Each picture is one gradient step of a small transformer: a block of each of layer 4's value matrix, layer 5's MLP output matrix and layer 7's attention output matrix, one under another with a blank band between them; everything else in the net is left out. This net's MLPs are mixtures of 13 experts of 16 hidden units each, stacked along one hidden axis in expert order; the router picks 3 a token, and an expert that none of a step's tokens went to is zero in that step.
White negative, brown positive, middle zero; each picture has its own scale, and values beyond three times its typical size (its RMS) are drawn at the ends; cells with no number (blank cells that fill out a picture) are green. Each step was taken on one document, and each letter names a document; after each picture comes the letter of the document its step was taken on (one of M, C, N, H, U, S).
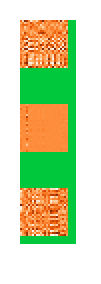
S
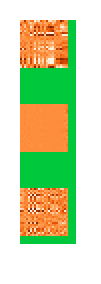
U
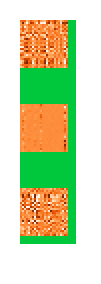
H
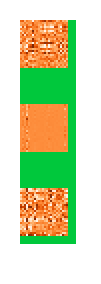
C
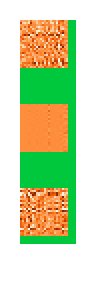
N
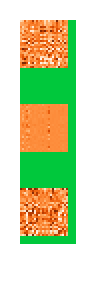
S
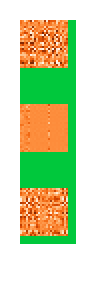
S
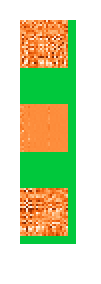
C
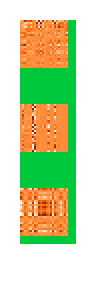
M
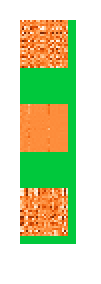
S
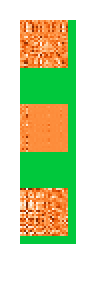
C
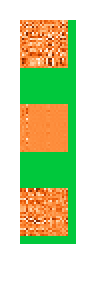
C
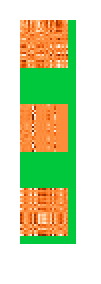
M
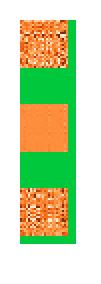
N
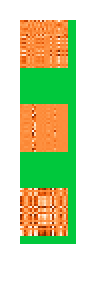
M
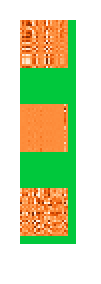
H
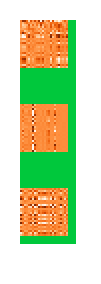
M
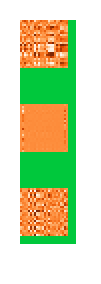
U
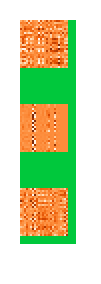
M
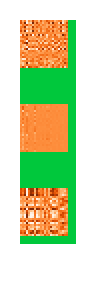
C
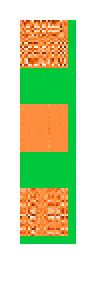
N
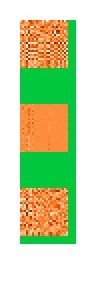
S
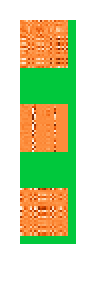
M
